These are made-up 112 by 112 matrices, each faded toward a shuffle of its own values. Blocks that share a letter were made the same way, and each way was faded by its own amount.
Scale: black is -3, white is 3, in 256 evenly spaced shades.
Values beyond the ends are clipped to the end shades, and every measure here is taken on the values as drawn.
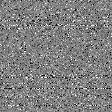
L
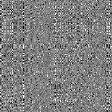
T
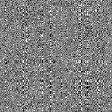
T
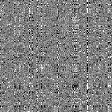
T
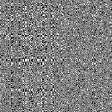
T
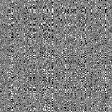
T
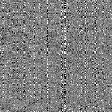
T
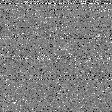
L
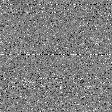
L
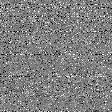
L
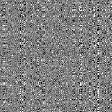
T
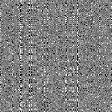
T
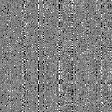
T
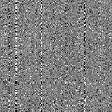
T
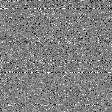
L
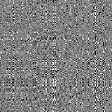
T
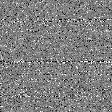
L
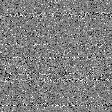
L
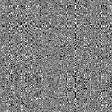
T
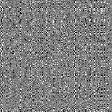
T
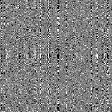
T
